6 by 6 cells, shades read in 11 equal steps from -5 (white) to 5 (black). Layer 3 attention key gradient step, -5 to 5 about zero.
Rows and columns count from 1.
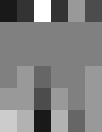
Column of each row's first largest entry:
1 1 1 3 3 3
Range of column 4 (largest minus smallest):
5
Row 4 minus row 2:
0 -1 1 0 0 -1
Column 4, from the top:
3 0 0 0 -1 -2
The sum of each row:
6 0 0 -1 -2 -3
